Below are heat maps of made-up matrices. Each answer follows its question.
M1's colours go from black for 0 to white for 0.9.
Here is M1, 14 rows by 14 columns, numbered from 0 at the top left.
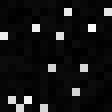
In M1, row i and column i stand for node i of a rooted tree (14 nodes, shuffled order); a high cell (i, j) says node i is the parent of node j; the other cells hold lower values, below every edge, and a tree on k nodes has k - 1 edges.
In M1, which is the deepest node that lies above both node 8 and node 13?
1
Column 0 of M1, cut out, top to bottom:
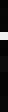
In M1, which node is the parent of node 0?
4
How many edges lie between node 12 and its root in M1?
0
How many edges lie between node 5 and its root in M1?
3
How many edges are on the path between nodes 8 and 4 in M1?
4
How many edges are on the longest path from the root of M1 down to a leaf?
3
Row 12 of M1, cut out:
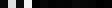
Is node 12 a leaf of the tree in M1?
no
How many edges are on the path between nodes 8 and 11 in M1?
4
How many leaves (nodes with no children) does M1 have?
7
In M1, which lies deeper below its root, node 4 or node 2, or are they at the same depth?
node 2
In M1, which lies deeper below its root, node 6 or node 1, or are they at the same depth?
node 6
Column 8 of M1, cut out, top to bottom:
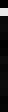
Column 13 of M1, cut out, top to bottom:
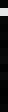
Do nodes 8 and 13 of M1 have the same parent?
yes
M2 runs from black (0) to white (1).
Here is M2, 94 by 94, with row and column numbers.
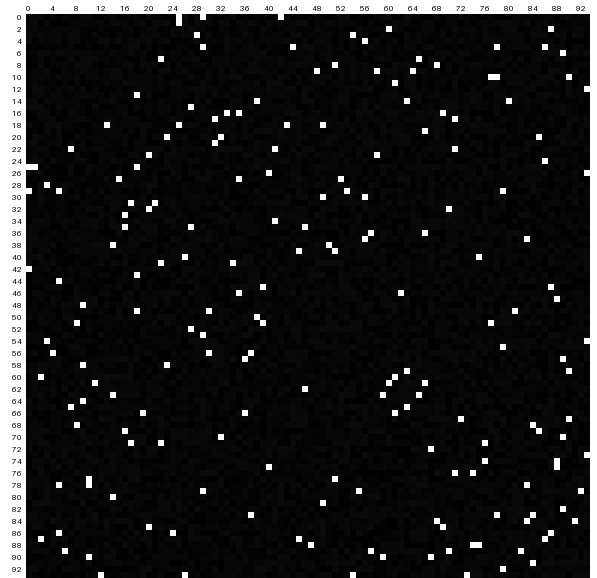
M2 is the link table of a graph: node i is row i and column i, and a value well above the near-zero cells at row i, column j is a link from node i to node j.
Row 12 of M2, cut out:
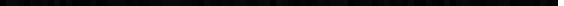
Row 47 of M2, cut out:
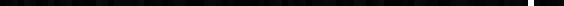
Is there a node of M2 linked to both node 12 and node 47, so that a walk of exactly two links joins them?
no
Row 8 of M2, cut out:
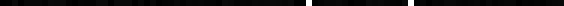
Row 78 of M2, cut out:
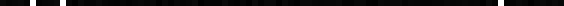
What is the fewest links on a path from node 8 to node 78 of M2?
4
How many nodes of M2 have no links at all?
0
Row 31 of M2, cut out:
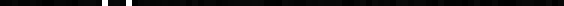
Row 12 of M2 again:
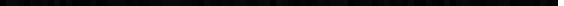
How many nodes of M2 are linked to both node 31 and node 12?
0
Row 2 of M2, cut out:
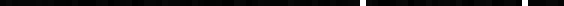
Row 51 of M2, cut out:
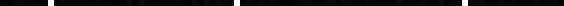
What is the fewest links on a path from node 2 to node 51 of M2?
4
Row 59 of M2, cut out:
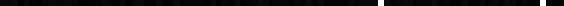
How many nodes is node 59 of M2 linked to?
2
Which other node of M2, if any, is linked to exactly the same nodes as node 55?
node 92
